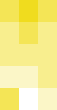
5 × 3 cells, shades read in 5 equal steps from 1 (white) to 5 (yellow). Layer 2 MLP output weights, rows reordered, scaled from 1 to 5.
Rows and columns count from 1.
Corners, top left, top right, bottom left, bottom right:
4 4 4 2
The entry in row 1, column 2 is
5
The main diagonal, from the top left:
4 4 3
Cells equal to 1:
1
